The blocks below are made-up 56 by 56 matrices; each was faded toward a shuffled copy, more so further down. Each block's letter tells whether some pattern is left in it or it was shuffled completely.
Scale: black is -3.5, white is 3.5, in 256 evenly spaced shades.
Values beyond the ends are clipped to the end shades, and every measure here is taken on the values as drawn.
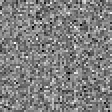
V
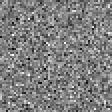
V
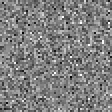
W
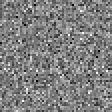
V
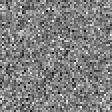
V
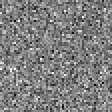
W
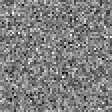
V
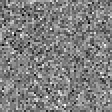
W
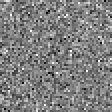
W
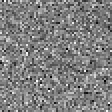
V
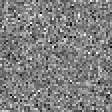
W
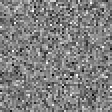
V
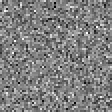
W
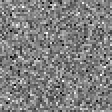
V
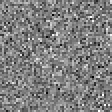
W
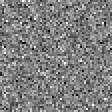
V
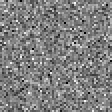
W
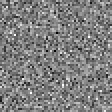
W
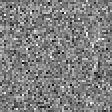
W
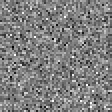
W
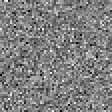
W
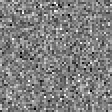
W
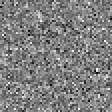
W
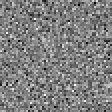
V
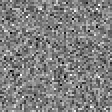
W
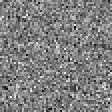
V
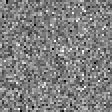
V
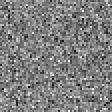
V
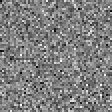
W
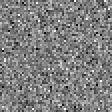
W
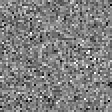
V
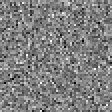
W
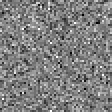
W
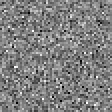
W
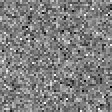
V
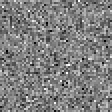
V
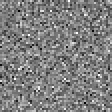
W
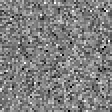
W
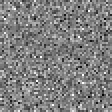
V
